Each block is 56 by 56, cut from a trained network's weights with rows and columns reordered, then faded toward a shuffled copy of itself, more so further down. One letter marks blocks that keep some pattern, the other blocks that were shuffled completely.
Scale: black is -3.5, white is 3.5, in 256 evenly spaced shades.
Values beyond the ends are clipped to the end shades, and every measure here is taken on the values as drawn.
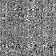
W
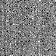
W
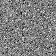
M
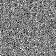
M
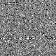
W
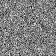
M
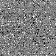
W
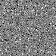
M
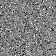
M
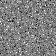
M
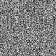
W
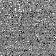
W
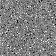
M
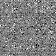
W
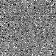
W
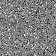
M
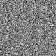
W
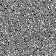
M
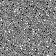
M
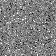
M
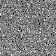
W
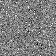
M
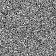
M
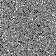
M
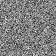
M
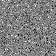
M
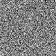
W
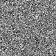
M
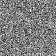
W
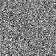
W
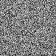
M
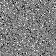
M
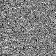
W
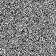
M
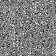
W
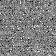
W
